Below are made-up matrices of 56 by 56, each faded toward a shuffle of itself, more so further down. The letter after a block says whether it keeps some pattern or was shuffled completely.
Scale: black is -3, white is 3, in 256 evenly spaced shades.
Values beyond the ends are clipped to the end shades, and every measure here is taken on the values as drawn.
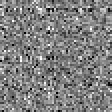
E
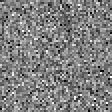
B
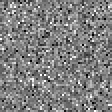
B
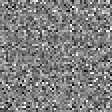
E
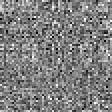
E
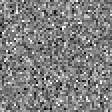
B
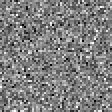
B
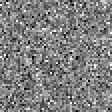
B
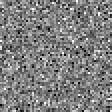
B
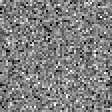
B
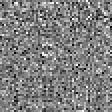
E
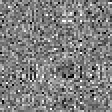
E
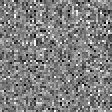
E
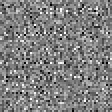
E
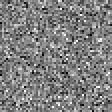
B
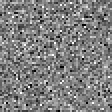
B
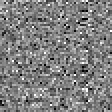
E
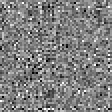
E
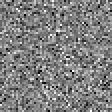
B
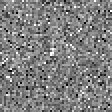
B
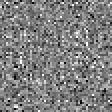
E
